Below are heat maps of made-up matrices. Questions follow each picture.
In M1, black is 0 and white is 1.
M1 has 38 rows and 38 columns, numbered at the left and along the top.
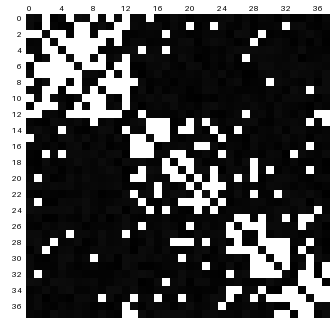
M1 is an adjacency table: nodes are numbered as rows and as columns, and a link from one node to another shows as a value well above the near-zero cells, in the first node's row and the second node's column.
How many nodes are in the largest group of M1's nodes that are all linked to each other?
5
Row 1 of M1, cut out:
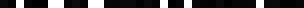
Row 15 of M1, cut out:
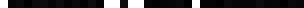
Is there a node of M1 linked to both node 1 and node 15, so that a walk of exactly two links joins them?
no
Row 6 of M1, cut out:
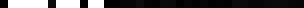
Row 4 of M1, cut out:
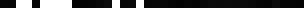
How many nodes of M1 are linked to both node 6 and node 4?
5
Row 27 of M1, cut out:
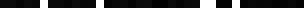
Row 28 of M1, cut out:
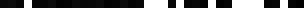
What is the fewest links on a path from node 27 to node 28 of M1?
2
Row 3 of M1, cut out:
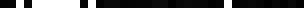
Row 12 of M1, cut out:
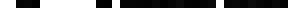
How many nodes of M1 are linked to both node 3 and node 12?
6
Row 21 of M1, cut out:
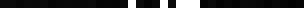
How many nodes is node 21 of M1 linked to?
5
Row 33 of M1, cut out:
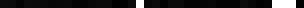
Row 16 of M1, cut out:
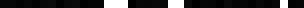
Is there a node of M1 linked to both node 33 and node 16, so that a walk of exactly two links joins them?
yes
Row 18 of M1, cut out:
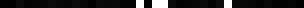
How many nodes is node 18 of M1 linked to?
4
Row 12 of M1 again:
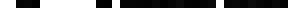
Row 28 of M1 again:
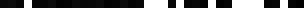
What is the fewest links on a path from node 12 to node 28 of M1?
3
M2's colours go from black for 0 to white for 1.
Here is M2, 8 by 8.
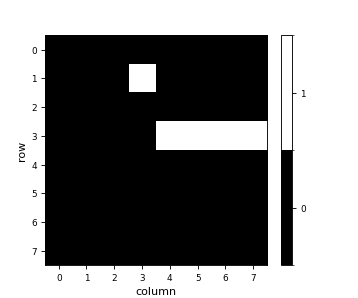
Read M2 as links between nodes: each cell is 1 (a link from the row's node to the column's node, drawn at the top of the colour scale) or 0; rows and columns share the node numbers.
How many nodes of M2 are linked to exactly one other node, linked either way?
5
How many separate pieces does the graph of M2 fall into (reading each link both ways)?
3
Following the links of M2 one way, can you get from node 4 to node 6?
no
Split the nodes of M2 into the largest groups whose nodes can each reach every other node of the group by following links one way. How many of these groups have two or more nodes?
0
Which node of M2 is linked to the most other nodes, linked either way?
node 3
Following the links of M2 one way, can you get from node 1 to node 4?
yes
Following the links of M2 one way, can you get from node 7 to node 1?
no
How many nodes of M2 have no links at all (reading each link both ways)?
2
